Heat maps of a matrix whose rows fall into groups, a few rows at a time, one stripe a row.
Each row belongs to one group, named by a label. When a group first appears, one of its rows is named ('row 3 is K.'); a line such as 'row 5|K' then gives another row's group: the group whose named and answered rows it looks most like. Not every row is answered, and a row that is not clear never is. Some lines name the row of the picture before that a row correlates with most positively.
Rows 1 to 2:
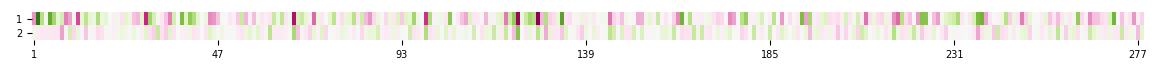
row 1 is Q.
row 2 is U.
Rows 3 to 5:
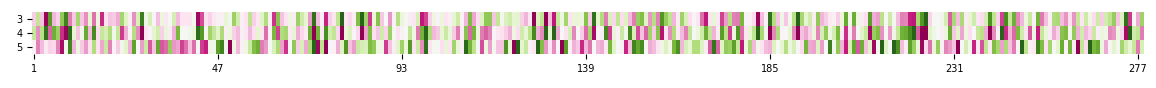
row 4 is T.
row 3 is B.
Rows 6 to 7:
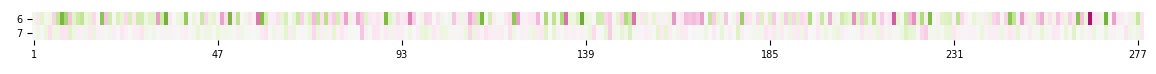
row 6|Q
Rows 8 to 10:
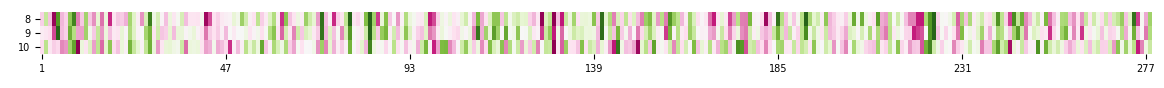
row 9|B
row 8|B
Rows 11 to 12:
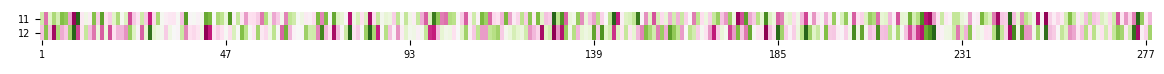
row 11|T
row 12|B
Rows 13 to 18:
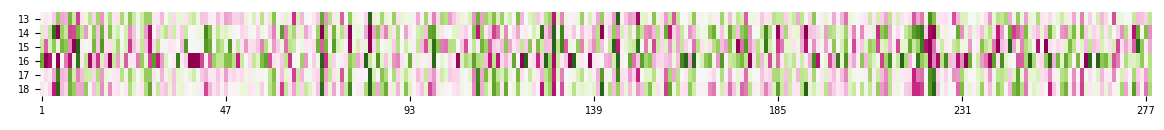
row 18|B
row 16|U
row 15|T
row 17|B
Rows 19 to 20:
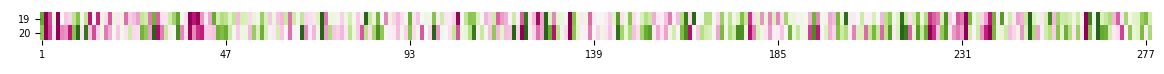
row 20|U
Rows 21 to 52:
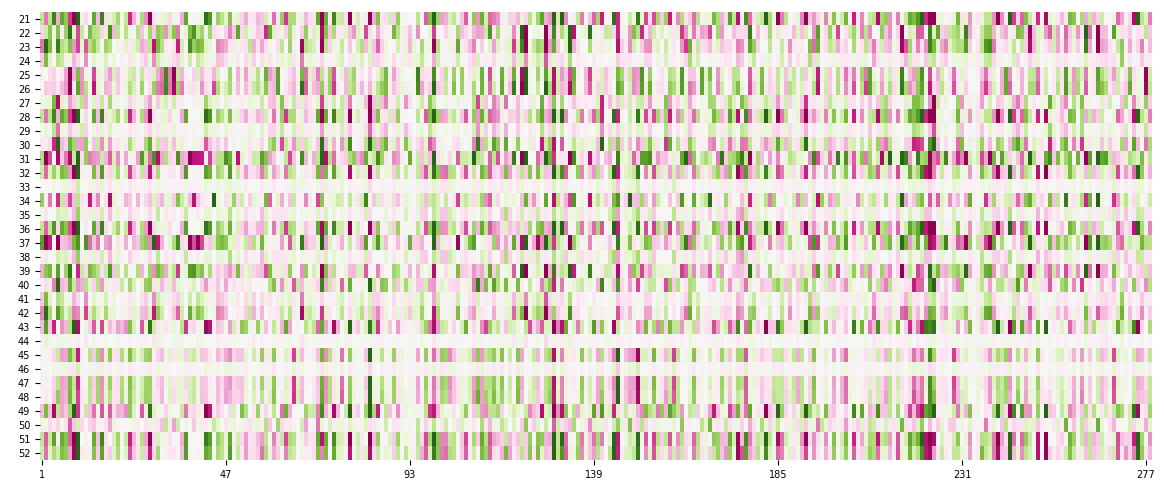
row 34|U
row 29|T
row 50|U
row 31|U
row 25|U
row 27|T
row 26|U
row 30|B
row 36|T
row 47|B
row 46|T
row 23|Q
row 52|T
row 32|T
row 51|T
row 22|Q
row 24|Q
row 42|Q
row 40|B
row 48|B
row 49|B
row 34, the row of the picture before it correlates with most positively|19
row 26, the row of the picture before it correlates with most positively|20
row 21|T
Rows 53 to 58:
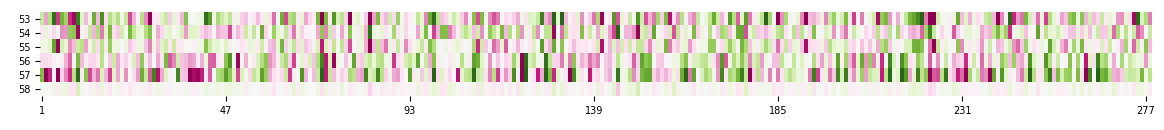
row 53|T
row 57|U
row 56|U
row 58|T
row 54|B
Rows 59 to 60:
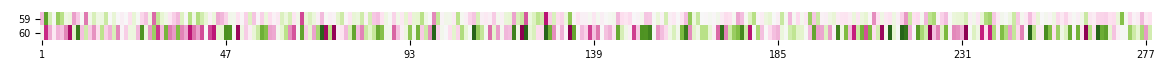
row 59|Q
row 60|U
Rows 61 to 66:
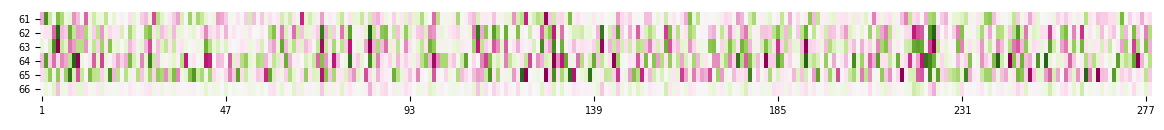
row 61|Q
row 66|T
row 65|Q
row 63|T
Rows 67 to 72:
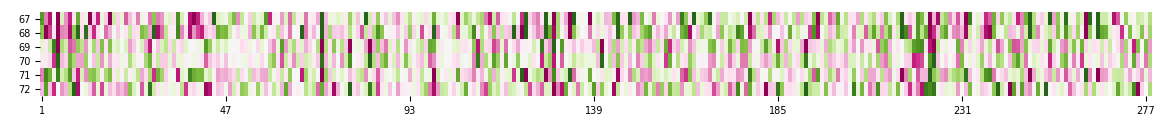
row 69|T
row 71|Q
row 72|B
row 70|B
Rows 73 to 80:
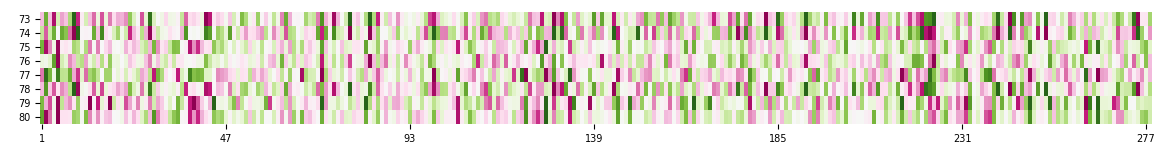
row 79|U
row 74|T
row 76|T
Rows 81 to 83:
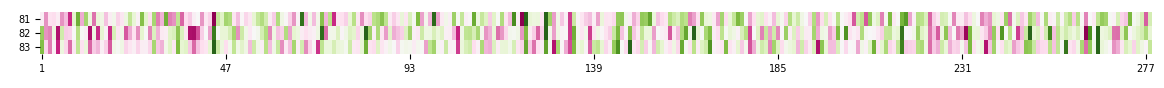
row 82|U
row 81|U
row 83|U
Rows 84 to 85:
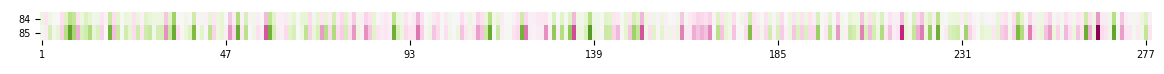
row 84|Q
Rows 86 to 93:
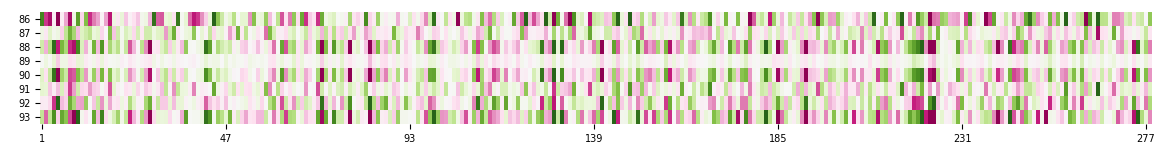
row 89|T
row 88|T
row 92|B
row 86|U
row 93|T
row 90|T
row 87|Q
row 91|U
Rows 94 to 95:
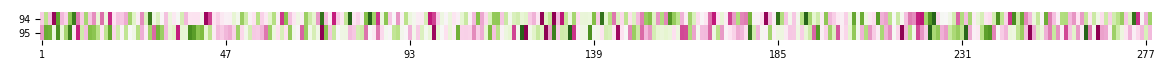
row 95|Q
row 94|B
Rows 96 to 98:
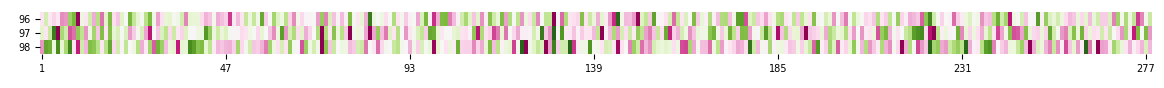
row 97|T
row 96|B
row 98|Q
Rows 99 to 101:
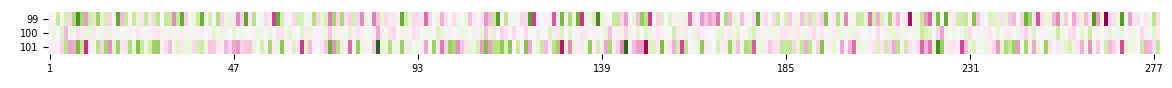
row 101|B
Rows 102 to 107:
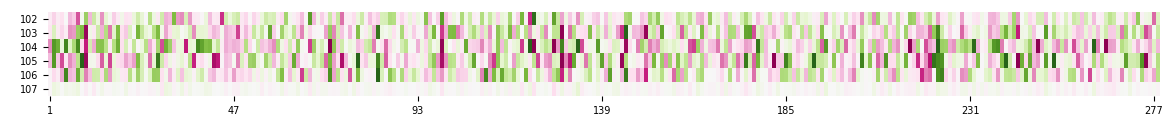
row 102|U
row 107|Q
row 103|B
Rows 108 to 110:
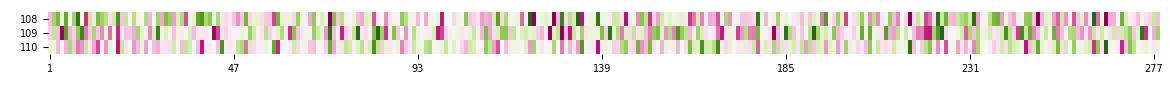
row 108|Q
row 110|U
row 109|B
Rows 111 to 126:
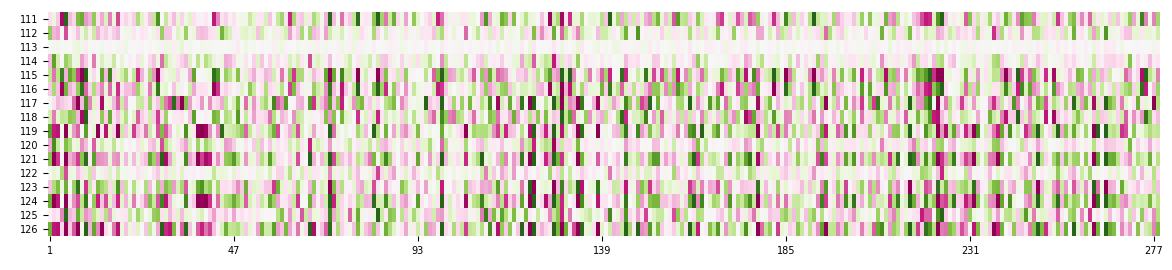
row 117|U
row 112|U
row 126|U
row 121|U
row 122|T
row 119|U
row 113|Q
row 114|Q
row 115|T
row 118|T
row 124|U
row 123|Q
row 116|B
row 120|Q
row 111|B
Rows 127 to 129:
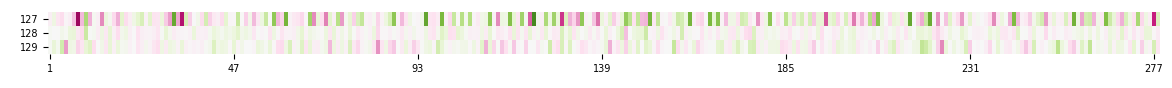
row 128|T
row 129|T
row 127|U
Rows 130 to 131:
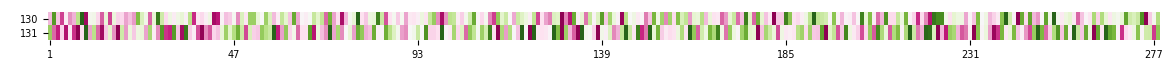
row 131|U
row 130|B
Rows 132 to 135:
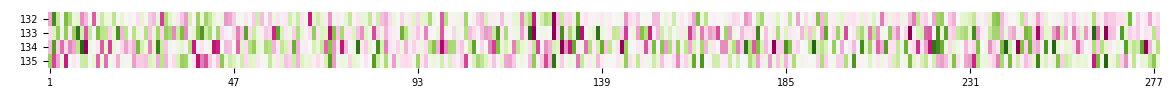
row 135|U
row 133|Q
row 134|B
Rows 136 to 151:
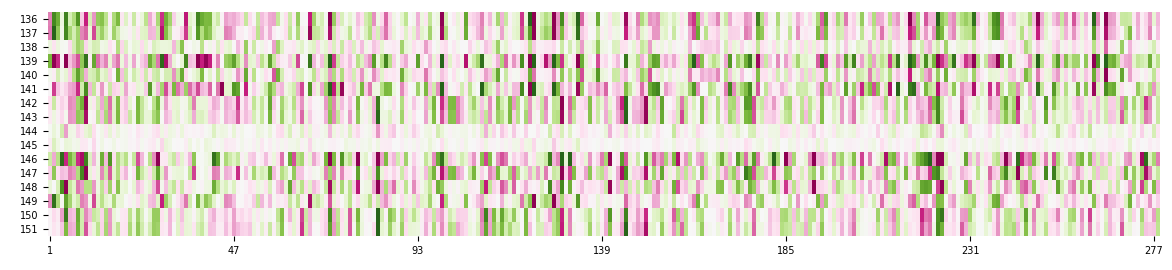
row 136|Q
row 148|T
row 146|T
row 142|B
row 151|B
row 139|U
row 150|B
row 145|Q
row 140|Q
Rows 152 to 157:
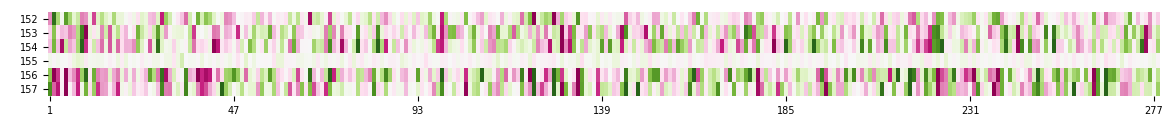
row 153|B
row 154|B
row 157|U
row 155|Q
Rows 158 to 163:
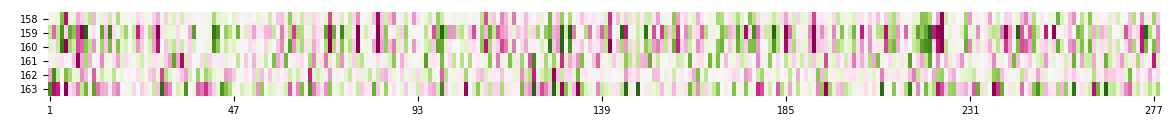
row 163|U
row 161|U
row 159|T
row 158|T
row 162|Q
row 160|T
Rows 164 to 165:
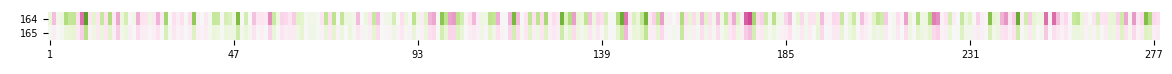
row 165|T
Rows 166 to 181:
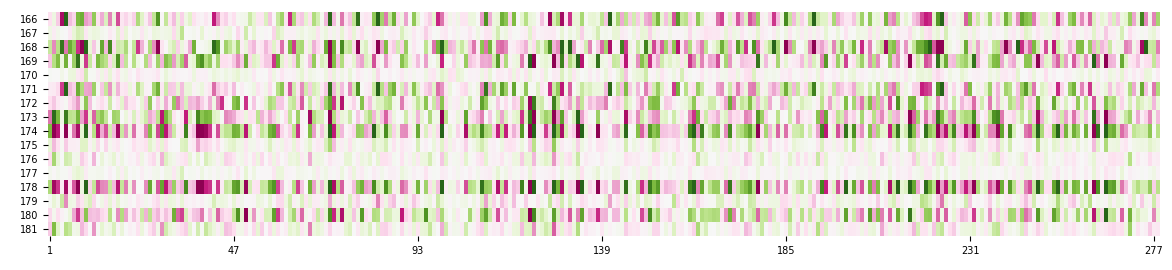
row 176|Q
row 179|T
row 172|U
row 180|U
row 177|Q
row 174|U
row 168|T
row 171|B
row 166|B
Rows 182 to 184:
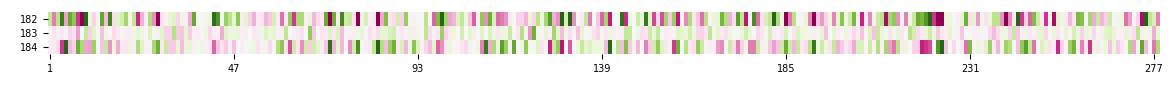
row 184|B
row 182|T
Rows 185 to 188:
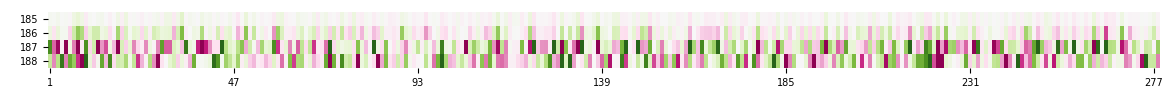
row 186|Q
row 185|Q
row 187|U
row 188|T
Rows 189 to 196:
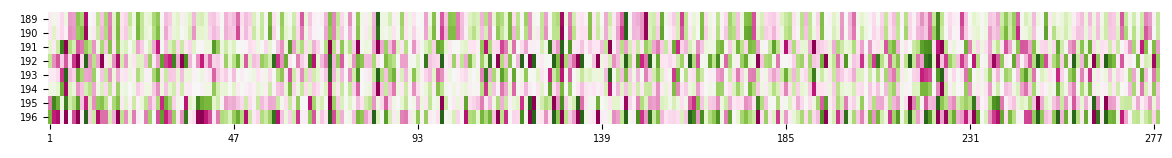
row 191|T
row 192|U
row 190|B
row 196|U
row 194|T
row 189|B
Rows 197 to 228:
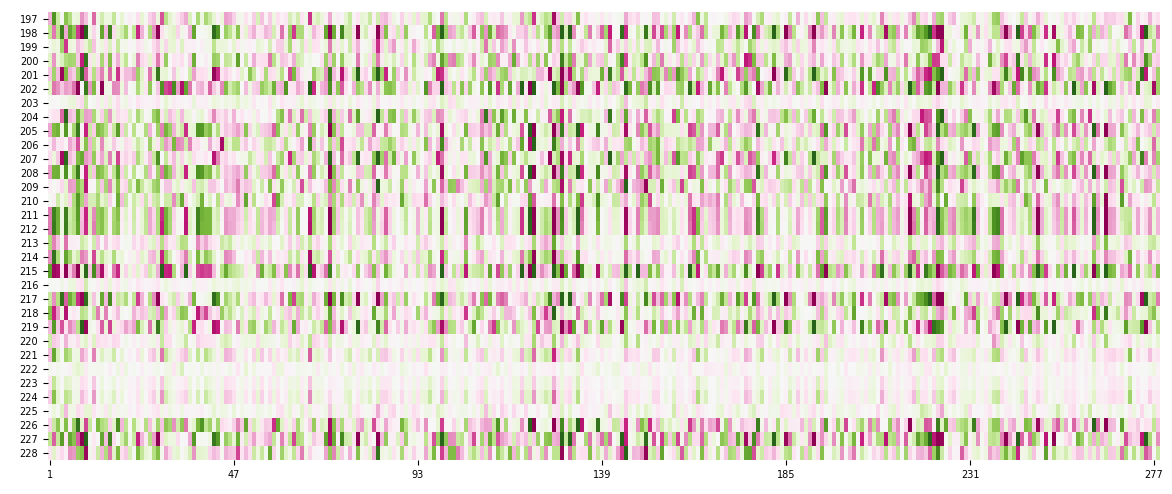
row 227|T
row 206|U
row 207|B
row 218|U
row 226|Q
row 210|Q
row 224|Q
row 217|T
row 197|Q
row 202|U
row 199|T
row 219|B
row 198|T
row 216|T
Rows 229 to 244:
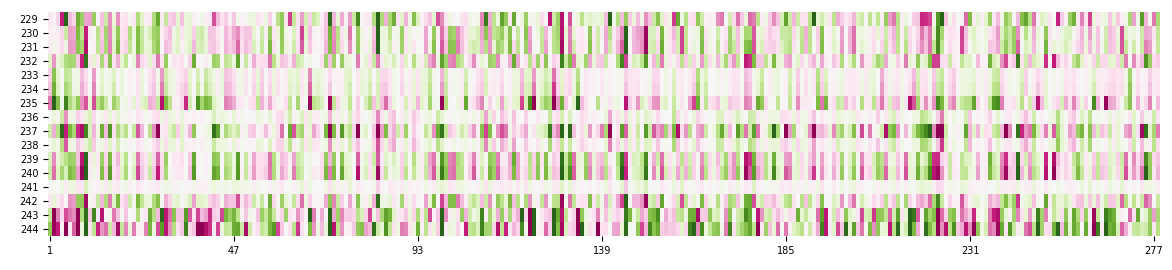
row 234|Q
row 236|T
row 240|T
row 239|T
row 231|B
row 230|B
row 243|U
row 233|Q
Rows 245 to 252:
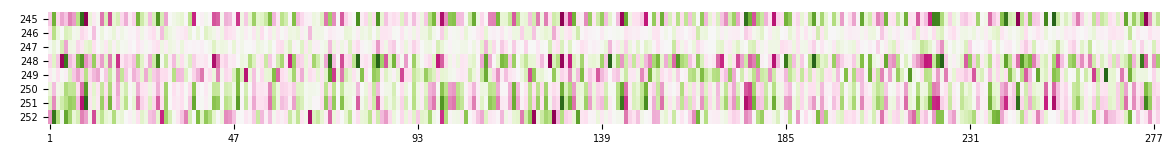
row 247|T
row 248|B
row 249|U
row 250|T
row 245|B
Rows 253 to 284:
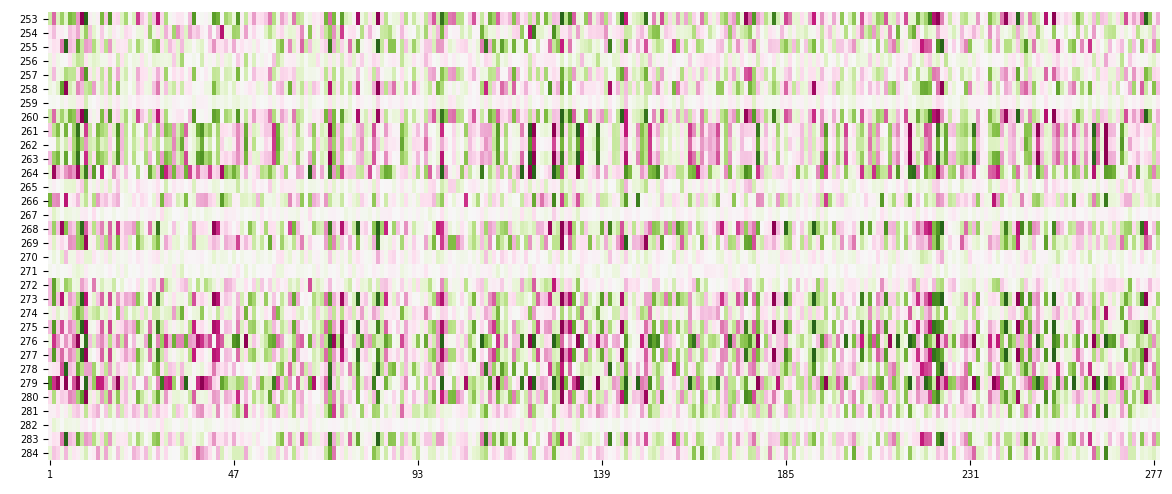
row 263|Q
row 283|B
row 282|Q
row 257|T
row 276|U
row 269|B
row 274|Q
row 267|Q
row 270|T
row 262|Q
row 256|Q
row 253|T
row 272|Q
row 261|Q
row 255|B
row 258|T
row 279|U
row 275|B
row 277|B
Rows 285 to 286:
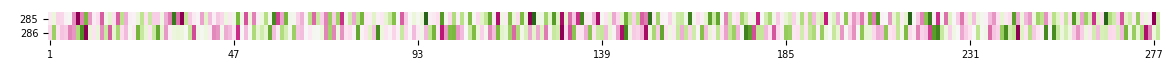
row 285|U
